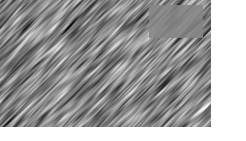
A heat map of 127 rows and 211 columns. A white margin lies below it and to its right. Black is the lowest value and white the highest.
Neither half mirrors the other. In the top right lies a patch that is calmer than the rest. On average the colour sits 50% of the way up the scale. The grain runs diagonally up to the right. There is no overall slope. No single row or column stands out from its neighbours. The values follow a bell shape. The top right is the calmest part.
